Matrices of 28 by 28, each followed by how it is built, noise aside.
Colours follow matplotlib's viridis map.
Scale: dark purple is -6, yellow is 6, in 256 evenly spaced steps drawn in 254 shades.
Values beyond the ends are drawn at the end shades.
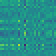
low rank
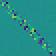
banded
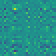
low rank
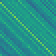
Toeplitz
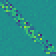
banded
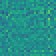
low rank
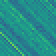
Toeplitz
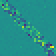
banded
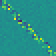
banded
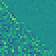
lower triangular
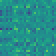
low rank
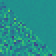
lower triangular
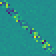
banded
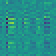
low rank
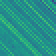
Toeplitz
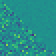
lower triangular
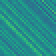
Toeplitz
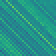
Toeplitz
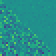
lower triangular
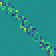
banded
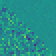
lower triangular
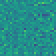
low rank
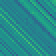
Toeplitz
